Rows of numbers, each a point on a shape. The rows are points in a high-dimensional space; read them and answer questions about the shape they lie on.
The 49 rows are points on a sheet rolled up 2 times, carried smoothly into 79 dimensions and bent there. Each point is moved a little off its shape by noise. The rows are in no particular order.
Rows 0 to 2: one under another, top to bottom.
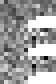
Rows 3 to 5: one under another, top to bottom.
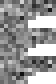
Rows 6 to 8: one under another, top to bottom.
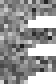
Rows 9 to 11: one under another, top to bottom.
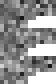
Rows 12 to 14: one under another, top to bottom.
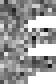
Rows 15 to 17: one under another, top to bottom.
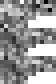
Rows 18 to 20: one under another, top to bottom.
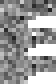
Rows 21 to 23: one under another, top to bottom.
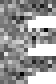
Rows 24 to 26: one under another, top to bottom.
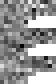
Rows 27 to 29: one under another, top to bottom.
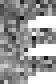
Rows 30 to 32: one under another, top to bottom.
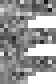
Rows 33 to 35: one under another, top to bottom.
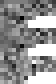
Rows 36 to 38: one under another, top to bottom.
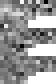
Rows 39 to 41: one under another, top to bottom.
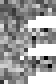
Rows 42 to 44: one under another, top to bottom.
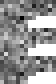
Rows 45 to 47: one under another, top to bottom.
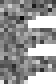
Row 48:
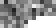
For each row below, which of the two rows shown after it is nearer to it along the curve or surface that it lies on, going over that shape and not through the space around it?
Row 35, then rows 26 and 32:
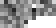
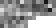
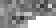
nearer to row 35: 26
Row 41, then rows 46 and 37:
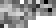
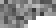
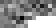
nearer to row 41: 37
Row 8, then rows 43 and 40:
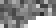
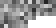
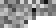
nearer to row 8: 40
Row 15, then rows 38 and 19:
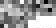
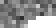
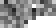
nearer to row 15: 19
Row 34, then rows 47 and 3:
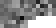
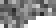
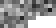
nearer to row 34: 47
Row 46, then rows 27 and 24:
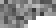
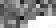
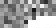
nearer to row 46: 27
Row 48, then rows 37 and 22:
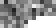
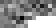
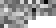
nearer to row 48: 22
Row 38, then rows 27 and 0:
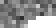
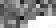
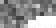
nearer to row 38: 0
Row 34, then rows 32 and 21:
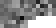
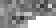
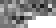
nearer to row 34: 21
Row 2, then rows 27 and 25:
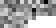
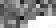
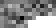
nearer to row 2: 27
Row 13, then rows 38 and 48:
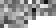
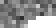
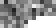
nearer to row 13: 48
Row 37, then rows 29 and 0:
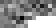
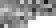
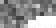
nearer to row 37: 29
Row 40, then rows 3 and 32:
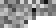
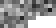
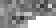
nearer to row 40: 3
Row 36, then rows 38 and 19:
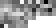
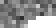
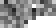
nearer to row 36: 19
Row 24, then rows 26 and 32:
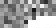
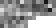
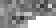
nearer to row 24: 26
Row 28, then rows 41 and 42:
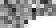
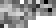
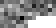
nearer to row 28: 41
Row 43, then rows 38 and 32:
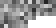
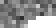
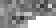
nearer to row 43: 38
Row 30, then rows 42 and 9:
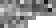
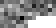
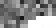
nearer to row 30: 42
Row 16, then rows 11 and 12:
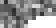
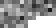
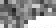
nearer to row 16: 12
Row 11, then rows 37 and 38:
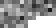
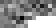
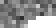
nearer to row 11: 37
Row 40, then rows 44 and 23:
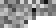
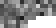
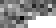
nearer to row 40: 44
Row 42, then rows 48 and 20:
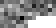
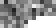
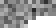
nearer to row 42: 20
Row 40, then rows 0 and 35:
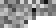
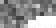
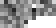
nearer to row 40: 35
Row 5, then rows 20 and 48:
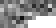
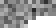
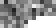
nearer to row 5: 20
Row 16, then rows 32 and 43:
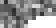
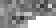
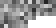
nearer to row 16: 43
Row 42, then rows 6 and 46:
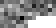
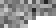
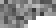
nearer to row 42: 6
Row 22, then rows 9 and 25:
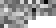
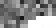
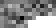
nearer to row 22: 9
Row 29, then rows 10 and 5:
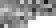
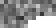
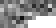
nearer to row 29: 5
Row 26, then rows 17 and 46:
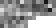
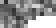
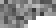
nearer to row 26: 46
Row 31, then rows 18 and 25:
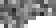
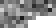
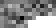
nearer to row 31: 25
